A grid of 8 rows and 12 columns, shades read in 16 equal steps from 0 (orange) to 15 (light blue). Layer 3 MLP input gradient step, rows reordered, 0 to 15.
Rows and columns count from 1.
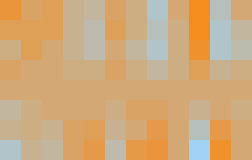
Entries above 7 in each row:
4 5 6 2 0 2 4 5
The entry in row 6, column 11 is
6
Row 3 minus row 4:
2 -2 0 1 3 1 2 3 0 -3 4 3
